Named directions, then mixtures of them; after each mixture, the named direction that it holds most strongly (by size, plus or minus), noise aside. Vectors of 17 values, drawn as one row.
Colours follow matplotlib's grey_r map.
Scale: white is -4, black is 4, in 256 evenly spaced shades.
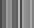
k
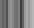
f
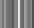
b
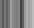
f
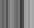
f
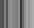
f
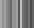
k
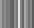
b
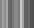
f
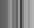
f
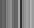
k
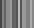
k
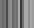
f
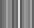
k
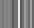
b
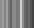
f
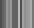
k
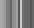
k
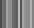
k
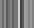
b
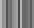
k
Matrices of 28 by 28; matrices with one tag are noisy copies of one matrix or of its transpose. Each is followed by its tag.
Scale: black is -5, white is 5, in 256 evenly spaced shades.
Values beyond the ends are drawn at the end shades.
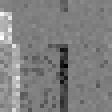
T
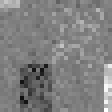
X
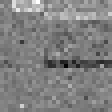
T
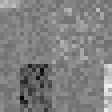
X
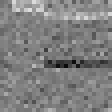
T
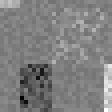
X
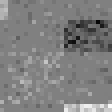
X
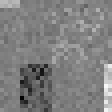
X
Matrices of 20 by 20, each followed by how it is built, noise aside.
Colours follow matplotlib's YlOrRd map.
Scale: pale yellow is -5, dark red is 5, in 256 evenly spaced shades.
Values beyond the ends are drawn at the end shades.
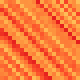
Toeplitz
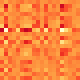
low rank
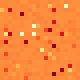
sparse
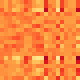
low rank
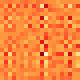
low rank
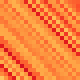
Toeplitz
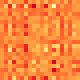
low rank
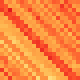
Toeplitz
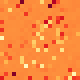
sparse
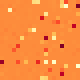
sparse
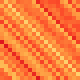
Toeplitz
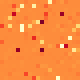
sparse
